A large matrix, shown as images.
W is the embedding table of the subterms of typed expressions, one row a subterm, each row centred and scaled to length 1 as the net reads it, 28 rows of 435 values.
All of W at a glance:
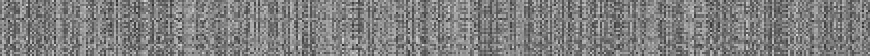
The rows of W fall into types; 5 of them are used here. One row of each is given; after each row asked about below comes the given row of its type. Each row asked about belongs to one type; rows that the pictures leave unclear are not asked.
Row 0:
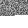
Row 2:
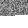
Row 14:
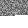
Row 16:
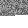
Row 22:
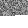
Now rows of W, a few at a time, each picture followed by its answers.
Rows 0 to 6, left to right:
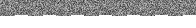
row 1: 14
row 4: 14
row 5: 16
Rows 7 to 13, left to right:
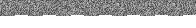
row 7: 0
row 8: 0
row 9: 14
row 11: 2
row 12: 14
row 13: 2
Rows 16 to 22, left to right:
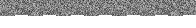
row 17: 22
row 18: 14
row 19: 0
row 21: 16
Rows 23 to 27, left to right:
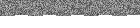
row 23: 22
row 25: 16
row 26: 0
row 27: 16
